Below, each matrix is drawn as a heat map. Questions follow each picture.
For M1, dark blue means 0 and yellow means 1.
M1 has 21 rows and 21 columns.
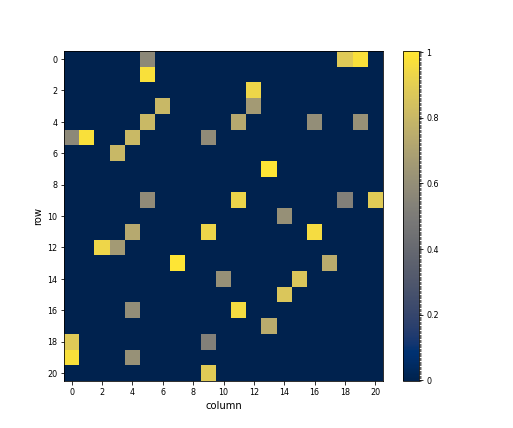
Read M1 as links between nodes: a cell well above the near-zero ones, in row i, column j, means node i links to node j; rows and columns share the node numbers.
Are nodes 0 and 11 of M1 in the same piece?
yes
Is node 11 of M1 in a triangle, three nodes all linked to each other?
yes
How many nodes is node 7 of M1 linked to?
1
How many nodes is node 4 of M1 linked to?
4
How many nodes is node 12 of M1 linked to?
2
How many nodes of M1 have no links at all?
1
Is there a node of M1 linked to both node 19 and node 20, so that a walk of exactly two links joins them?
no
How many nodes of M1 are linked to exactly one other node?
8
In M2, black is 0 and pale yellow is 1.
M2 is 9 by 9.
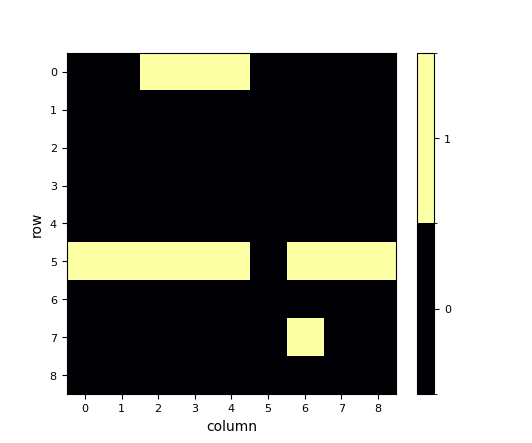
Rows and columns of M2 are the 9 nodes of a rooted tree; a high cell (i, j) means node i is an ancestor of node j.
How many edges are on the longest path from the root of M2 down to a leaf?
2
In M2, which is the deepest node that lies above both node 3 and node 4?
0
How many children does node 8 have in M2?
0
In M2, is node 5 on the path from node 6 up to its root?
yes
